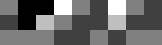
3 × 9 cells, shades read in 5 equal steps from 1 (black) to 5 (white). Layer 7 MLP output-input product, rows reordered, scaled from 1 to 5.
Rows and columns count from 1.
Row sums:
25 22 24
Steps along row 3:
same same down same up down up same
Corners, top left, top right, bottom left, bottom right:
3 2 3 3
